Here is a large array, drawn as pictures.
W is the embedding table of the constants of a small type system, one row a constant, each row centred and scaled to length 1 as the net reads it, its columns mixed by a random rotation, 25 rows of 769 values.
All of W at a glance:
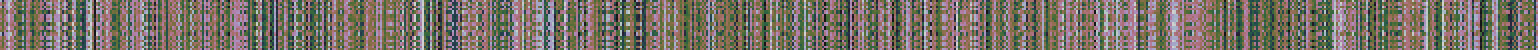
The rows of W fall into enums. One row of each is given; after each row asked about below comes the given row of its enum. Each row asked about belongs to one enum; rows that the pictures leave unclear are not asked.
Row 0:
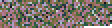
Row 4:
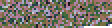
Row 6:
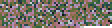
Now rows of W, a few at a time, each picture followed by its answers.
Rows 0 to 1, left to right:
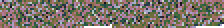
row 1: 4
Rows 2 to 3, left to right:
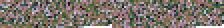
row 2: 4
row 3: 0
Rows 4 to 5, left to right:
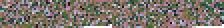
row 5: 6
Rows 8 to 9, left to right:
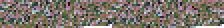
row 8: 4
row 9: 4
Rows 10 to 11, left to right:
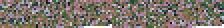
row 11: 6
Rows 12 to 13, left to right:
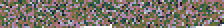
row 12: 6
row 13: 4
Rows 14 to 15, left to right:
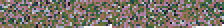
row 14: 4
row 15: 6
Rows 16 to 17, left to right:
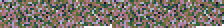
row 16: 0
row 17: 0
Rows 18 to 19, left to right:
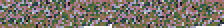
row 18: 4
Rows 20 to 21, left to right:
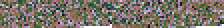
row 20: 6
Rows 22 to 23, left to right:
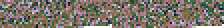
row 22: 4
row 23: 6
